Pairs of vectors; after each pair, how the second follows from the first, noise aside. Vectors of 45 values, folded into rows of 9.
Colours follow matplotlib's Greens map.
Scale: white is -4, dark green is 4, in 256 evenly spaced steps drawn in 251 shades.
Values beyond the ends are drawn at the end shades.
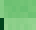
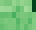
reversed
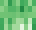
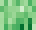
negated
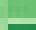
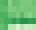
negated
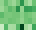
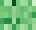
reversed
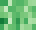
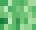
copied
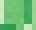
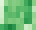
copied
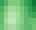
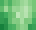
reversed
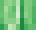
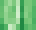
copied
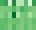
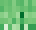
reversed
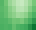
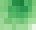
negated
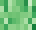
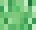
negated
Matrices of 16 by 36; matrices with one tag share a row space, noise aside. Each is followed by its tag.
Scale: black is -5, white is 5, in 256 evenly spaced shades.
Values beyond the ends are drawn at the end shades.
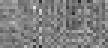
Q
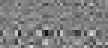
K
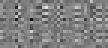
K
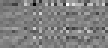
Q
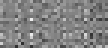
K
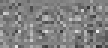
K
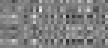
Q
